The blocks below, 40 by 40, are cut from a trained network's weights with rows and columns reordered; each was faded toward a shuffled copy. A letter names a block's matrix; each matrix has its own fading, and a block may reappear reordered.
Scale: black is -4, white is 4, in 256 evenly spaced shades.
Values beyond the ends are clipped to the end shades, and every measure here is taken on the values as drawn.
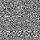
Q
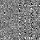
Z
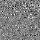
Q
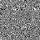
Q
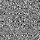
Q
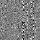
Z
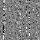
Z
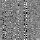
Z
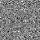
Q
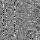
Z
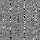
Z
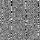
Z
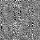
Z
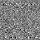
Q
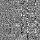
Z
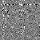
Z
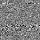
Q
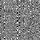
Z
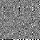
Z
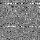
Q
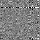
Z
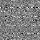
Q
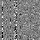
Z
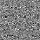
Q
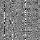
Z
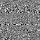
Q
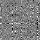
Z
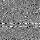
Q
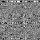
Q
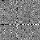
Z
